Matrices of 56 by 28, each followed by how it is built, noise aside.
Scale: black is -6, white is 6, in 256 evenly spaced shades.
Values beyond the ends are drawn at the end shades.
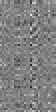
low rank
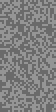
noise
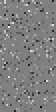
sparse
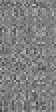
low rank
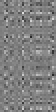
low rank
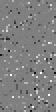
sparse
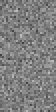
noise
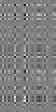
low rank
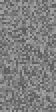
noise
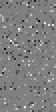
sparse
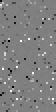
sparse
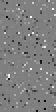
sparse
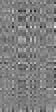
low rank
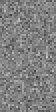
noise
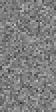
noise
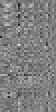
low rank
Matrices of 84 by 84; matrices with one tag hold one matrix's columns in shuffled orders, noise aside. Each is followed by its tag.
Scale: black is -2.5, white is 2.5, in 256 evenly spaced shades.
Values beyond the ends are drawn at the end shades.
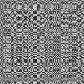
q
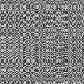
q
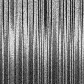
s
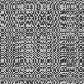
q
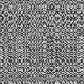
q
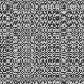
q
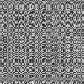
q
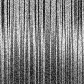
s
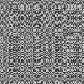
q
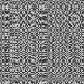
q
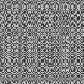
q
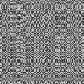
q
